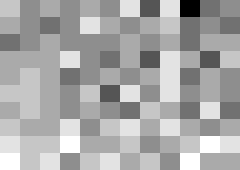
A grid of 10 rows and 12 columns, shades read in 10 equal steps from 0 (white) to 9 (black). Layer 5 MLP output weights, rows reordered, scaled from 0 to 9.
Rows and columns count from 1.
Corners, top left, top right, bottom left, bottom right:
2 4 0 3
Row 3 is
5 4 3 4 4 4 3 4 3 5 3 3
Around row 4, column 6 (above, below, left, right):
4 3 4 3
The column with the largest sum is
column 10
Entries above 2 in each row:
9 10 12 9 10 7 9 7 4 5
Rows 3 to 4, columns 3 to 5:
3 4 4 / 3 1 4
